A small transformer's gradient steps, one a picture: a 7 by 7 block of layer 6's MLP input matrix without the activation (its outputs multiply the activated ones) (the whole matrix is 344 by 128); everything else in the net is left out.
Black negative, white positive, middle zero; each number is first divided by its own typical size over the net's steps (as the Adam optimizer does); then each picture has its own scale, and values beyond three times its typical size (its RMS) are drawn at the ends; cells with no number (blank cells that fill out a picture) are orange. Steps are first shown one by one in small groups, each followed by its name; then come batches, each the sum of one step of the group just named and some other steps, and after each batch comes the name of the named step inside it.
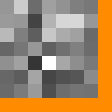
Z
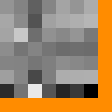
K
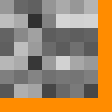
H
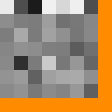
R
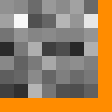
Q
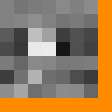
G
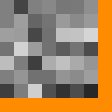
H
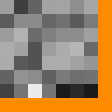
K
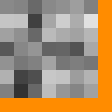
Q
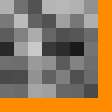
Q
